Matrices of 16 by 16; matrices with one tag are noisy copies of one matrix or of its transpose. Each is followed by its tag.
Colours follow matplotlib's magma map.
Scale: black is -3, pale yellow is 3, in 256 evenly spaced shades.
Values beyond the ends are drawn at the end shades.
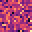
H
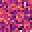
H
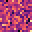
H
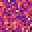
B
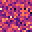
B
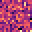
H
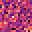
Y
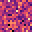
B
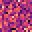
Y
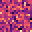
H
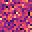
Y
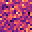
Y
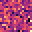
H
